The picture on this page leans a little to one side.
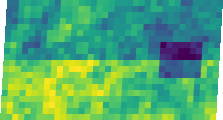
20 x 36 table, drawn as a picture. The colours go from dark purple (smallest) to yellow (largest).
Ninth with the highest average: bottom left. Seam: horizontal, 50% of the way down, the bottom part higher. Ninth with the lowest average: middle right. Odd patch: lower, in the middle right. Grain: blotchy. Average level on the scale: 60%.
